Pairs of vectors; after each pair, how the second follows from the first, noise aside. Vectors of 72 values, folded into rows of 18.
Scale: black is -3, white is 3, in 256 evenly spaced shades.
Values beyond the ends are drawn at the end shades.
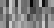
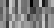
copied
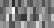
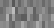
shrunk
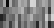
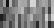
copied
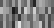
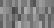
shrunk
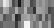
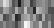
copied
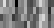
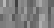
shrunk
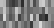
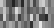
copied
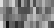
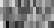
copied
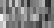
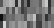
sign-scrambled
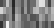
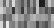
sign-scrambled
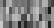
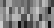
copied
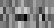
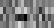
copied
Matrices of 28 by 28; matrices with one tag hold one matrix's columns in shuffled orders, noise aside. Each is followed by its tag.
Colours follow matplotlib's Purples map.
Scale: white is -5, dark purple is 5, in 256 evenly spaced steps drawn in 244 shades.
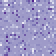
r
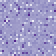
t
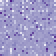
r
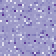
t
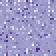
r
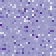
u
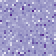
t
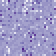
r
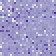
u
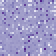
r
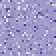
u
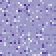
t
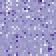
r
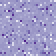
t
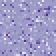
t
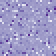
t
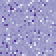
t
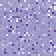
u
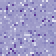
t
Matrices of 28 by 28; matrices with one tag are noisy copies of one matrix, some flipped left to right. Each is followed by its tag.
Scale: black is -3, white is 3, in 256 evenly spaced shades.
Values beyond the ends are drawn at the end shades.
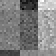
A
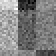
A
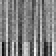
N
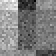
A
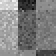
A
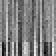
N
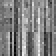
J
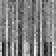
N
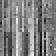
J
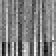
N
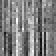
J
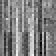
J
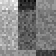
A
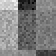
A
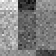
A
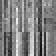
J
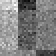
A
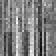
J
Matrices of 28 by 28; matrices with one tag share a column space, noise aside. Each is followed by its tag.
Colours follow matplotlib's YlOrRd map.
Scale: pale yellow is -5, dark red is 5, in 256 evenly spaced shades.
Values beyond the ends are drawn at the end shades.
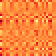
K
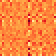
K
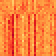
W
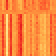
W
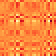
K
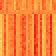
W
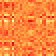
K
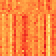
W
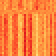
W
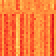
W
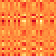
K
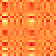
K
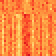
W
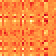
K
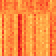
W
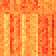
W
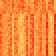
W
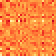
K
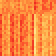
W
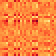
K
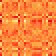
K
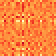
K
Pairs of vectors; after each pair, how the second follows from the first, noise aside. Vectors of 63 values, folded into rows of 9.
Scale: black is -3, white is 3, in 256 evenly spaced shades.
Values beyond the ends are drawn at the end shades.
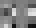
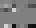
partly zeroed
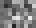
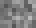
shrunk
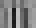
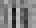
copied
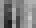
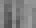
shrunk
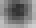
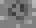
partly zeroed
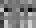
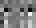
copied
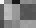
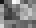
negated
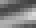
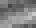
shrunk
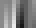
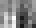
copied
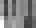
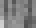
shrunk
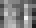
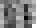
negated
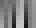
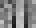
copied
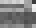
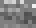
partly zeroed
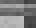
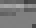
partly zeroed
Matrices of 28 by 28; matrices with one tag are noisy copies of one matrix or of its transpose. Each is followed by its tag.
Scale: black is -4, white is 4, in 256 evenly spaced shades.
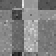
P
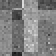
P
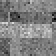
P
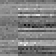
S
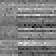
S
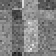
P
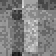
P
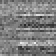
S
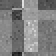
P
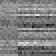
S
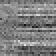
S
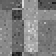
P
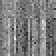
S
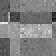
P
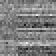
S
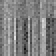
S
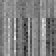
S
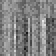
S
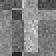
P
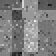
P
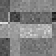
P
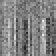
S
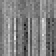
S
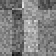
P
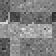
P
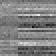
S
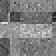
P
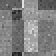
P
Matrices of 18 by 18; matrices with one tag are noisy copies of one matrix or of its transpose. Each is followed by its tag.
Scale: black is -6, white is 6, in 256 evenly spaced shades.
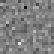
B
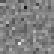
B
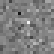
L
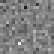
B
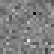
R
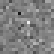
L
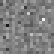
B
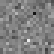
R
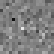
L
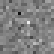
L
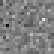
B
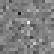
L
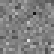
R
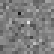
L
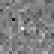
L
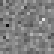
B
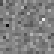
B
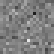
R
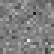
R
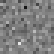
B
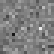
R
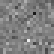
R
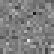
R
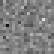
B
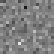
B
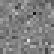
R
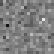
B
